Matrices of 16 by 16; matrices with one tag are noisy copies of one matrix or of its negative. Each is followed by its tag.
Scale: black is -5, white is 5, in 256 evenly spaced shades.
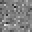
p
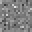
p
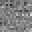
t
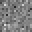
p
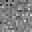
t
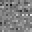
t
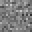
t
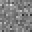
t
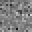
t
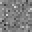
p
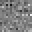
t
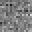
t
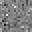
p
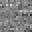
t
